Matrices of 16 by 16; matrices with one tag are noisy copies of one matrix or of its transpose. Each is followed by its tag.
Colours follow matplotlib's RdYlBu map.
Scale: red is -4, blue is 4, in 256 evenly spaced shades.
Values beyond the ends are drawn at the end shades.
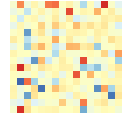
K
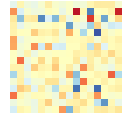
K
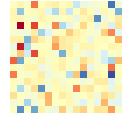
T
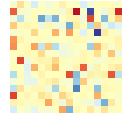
K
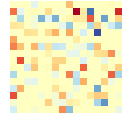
K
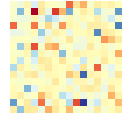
T
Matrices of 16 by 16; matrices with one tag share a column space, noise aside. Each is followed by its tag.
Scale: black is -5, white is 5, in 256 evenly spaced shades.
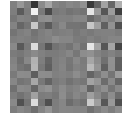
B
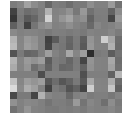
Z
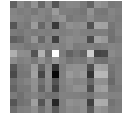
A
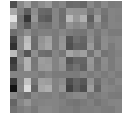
Z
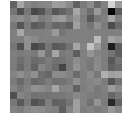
B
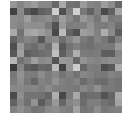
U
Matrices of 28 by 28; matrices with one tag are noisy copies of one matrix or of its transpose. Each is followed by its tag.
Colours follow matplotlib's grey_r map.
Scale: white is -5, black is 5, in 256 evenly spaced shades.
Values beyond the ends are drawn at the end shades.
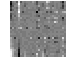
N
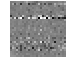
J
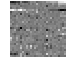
N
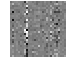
J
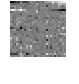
N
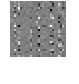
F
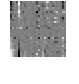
N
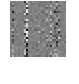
J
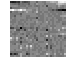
N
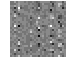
F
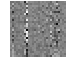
J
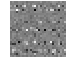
F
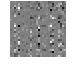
F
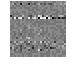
J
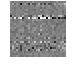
J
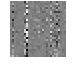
J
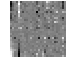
N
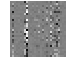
J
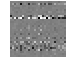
J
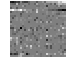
N
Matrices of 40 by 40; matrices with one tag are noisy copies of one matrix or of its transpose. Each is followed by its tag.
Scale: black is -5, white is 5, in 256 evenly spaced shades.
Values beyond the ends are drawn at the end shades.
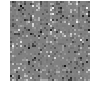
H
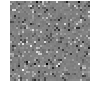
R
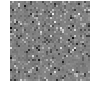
R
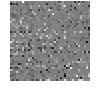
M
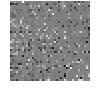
M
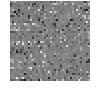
H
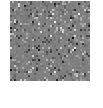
R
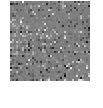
M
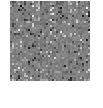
H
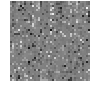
H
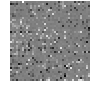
M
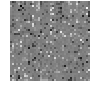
H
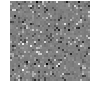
R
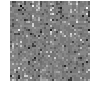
H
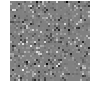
R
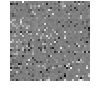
M
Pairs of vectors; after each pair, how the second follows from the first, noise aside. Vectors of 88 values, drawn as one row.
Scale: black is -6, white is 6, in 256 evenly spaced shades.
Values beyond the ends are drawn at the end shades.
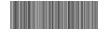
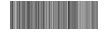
sign-scrambled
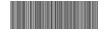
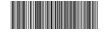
scaled up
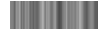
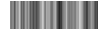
scaled up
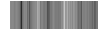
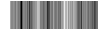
scaled up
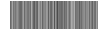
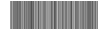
sign-scrambled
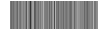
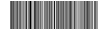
scaled up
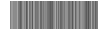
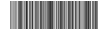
scaled up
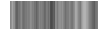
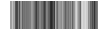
scaled up
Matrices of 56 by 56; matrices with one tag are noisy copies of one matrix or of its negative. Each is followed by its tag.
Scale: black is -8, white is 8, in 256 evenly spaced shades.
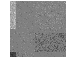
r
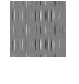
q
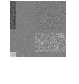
r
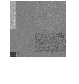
r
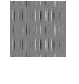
q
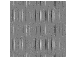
q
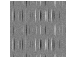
q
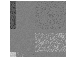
r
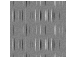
q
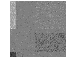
r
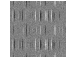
q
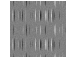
q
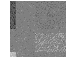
r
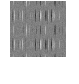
q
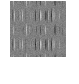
q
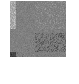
r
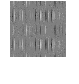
q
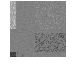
r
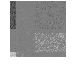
r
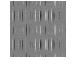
q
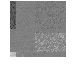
r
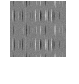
q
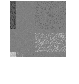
r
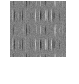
q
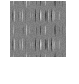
q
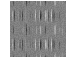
q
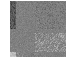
r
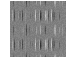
q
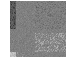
r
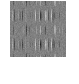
q
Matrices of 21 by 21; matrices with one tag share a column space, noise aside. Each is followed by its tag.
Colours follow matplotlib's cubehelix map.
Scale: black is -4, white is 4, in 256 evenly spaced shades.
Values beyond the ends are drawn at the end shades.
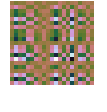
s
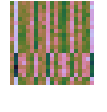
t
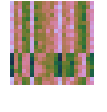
t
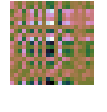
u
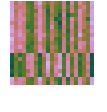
t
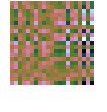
u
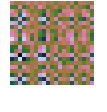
s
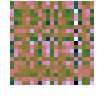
u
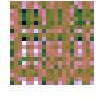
u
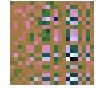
s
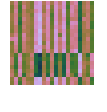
t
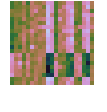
t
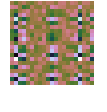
s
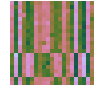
t
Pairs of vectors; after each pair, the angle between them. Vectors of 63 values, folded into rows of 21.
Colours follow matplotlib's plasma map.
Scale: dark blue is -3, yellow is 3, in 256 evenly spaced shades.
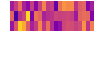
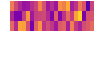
partly aligned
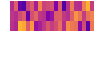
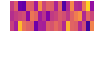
nearly parallel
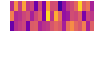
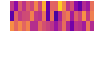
nearly opposite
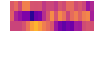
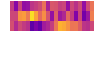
nearly opposite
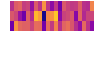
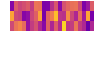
partly aligned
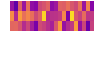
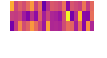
partly opposed
